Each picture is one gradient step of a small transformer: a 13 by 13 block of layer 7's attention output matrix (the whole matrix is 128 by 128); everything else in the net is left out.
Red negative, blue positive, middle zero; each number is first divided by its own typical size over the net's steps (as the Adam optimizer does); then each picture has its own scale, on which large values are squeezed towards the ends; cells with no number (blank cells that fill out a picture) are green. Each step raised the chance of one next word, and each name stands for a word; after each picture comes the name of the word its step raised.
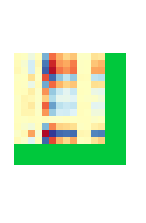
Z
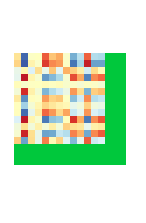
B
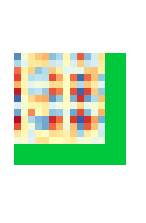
B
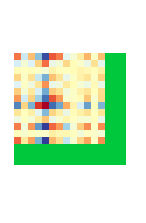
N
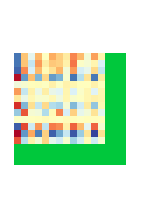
Z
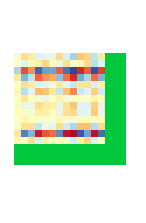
Z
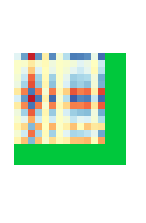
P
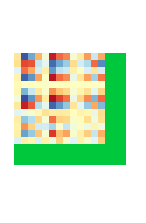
N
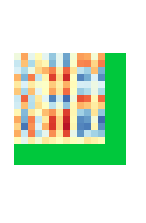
B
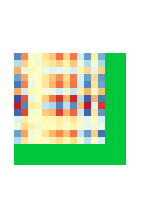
P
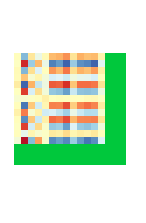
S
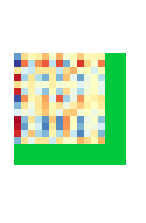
B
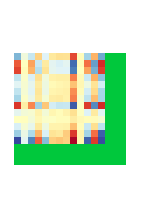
N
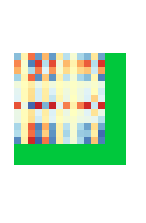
N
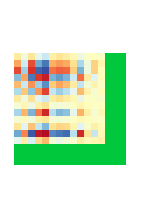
Z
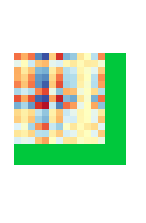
P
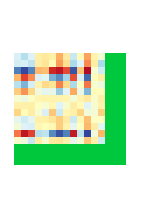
Z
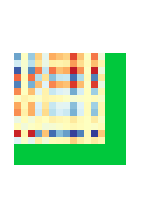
Z
